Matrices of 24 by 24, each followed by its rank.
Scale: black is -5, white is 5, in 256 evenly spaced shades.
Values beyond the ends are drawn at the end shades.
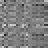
three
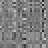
three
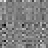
three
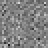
five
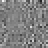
five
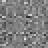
five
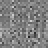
five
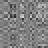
three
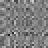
three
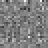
five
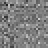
five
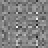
three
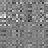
three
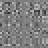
three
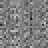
five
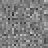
five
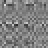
three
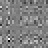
three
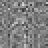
five
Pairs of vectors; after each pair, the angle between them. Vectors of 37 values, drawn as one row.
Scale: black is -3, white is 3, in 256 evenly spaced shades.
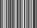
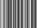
orthogonal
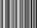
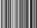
partly aligned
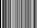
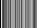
nearly parallel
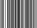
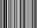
nearly opposite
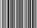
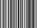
partly aligned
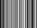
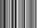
orthogonal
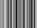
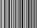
orthogonal
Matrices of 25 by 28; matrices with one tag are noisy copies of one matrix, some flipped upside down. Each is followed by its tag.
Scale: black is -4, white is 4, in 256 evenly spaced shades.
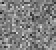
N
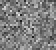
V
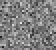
N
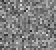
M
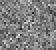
V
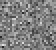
N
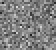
N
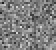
N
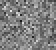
V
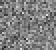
M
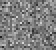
N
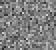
M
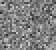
N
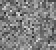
V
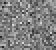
N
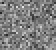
N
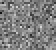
N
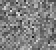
V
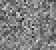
V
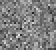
V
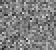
M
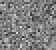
N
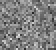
V
